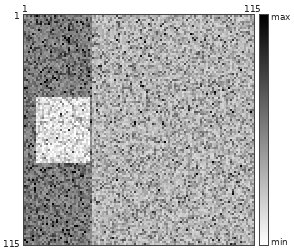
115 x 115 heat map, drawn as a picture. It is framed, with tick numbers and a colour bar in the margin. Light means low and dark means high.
An odd patch, lower than its surroundings, sits in the middle left. No regular stripes run through it. A vertical seam about 30% of the way across splits the table, and the left part is higher. The ninth with the lowest average is the middle left.
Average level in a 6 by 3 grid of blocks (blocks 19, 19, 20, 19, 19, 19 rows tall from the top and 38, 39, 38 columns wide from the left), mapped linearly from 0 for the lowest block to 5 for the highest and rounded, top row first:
5 1 1 | 5 1 1 | 0 1 1 | 0 1 1 | 5 1 1 | 5 1 1
